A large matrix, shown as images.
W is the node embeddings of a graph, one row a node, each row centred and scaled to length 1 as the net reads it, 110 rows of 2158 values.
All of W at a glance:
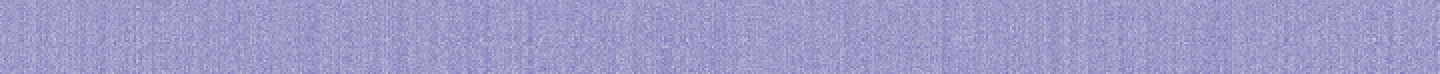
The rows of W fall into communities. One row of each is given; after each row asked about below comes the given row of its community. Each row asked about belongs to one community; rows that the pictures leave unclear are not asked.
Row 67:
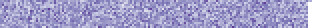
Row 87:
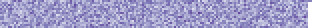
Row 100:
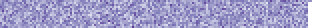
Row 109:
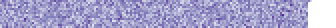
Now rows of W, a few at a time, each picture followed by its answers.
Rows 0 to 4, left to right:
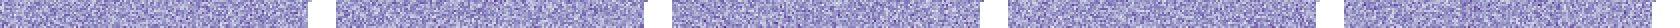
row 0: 109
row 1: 100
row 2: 100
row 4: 87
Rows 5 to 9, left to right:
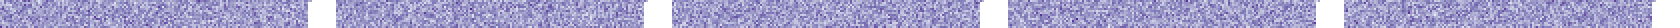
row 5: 100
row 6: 109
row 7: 109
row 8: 87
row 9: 100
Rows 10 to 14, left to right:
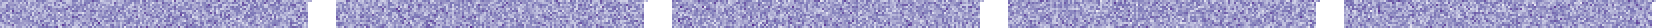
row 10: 67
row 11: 87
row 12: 67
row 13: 87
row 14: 109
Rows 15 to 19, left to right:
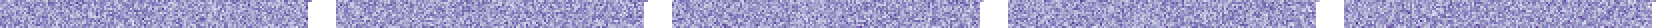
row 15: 100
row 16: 87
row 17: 109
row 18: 67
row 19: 87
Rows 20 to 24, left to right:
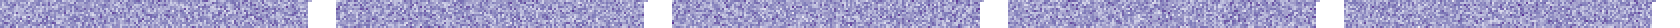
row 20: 67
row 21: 87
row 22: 100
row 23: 100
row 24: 109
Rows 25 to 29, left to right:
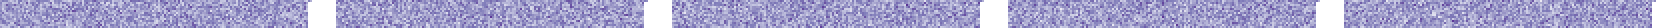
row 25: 67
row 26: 100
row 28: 100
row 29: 100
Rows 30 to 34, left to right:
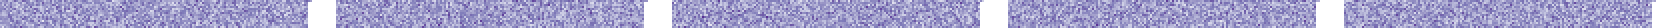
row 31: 100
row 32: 109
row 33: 100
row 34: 87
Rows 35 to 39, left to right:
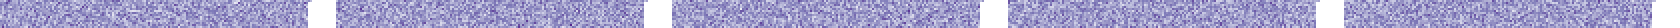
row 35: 109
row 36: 100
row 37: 87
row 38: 67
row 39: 87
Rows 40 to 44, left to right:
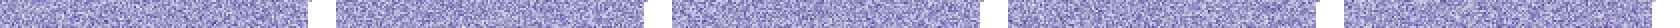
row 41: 109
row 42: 87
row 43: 67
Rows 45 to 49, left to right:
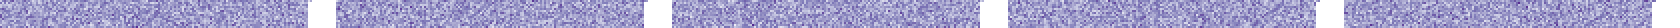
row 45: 100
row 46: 100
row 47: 67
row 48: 87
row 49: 87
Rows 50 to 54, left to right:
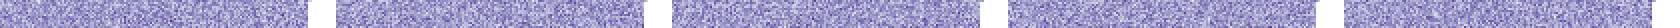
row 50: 100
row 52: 67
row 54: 100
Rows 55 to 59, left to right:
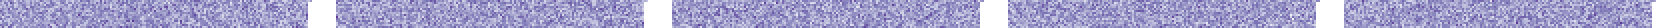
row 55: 87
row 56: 67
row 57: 87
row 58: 87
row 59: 67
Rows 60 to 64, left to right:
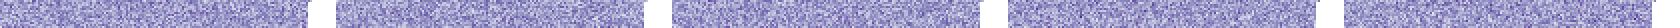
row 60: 87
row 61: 67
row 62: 67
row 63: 87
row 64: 87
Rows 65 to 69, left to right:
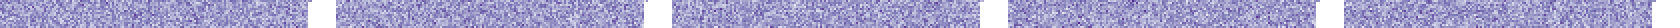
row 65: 100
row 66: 87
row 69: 100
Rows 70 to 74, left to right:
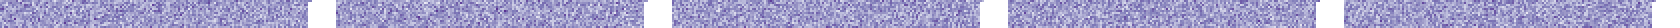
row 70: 100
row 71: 87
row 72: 109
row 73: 100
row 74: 67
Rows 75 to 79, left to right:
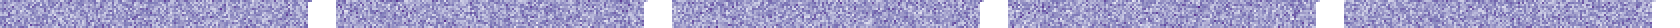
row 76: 109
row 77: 109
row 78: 109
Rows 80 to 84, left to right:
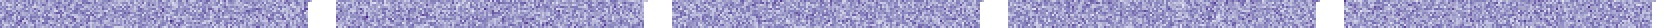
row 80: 100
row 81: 67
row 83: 100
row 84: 87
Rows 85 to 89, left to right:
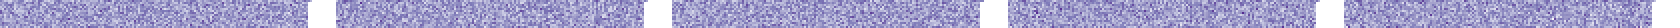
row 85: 87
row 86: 109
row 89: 109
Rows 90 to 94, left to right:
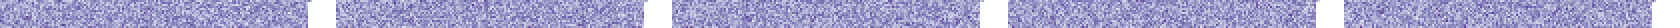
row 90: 67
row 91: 87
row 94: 109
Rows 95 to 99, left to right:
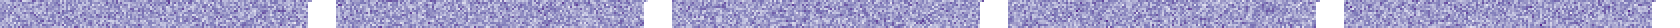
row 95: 87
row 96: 109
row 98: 67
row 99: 100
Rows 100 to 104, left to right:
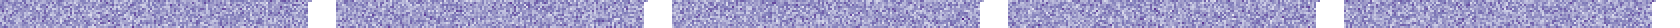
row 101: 109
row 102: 109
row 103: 87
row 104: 109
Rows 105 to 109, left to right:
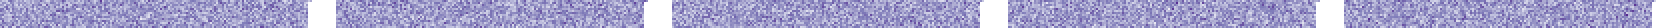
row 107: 109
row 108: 67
